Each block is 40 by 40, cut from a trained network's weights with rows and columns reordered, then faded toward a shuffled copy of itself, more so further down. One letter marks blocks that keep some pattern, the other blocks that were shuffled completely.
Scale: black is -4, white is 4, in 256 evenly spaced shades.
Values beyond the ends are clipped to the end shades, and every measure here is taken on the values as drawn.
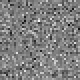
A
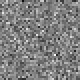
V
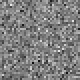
A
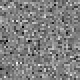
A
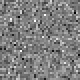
V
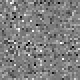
A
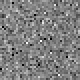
V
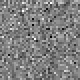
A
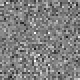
A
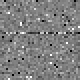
A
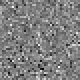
V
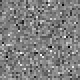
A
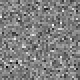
V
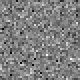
V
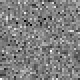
V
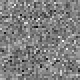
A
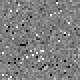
V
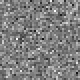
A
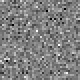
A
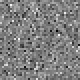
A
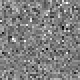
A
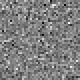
V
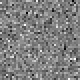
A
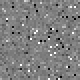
V
